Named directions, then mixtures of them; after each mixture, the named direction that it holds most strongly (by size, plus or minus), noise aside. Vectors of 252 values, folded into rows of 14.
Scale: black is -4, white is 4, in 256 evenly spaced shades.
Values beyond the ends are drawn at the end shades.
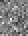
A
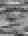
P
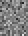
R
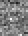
P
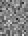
R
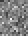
A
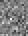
A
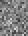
R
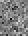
A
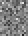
R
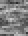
P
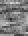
P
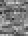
P
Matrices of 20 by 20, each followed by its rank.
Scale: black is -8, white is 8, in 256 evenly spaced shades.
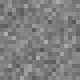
full rank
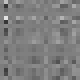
two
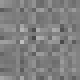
two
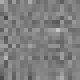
three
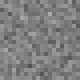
full rank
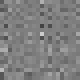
three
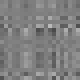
two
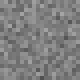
full rank
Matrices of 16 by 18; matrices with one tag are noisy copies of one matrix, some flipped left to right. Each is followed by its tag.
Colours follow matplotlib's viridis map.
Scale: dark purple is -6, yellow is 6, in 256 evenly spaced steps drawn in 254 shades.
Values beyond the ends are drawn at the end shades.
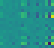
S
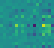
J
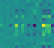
J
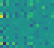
S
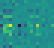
J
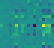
J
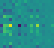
J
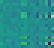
S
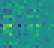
J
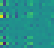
S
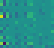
S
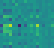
J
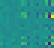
S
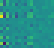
S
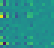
S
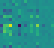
J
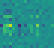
J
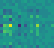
J
